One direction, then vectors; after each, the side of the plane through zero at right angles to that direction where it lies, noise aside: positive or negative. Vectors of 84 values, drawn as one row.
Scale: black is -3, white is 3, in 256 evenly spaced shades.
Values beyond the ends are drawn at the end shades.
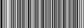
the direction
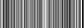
negative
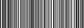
negative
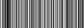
negative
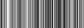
positive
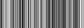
positive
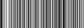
positive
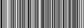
positive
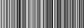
positive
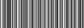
negative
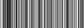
negative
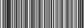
negative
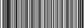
negative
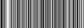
positive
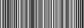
negative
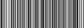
positive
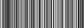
negative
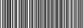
negative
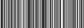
positive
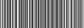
negative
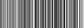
positive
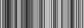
negative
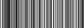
negative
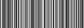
negative
